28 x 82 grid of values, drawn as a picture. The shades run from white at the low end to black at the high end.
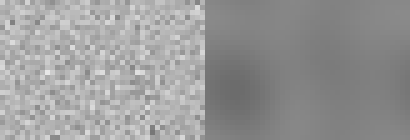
It is made of 1 by 2 panels. Panel 1,1: low, fine-grained. Panel 1,2: middling, smooth, faint in contrast.
